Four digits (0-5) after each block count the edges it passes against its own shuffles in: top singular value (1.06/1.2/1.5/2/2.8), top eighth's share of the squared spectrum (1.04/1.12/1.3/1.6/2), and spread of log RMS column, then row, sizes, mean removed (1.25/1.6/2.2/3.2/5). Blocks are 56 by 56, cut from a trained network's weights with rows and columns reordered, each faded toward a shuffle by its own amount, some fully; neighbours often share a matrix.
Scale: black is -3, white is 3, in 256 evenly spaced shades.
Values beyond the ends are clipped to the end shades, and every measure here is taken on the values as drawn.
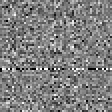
3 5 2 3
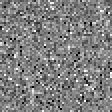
0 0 0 0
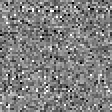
2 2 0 1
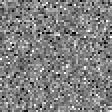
1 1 0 0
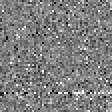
2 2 0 1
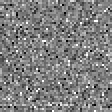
1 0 0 0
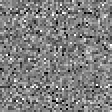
3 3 0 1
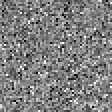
0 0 0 0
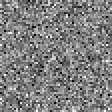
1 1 0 0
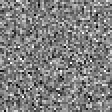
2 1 0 0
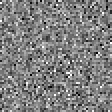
0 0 0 0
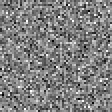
0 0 0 0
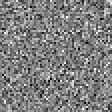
2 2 0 1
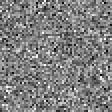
1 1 0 0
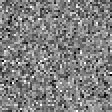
1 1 0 0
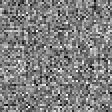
3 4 1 2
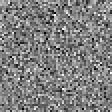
0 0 0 0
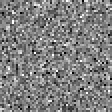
0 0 0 0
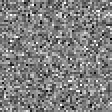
2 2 0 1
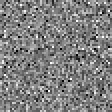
2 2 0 1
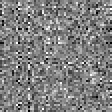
3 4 2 2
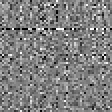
3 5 2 3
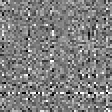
3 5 3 2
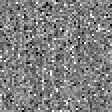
0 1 0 0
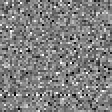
2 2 0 1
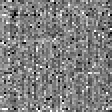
2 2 1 1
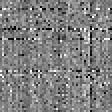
3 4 1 3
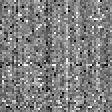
3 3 1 1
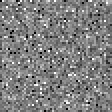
1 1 0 1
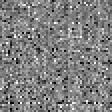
2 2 0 2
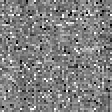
2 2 0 2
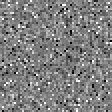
0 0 0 0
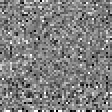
3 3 1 2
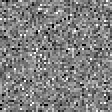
2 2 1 1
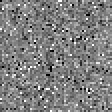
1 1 0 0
